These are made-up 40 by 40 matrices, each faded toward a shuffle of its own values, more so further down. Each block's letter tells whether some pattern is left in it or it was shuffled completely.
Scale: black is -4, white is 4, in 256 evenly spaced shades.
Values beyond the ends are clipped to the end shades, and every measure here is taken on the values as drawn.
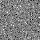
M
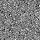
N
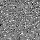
N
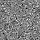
M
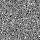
M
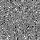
N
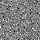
M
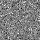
M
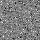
N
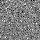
M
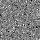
N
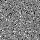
M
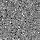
N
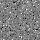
M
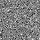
N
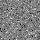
M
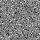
M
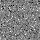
M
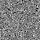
N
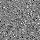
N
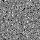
N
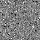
N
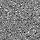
M
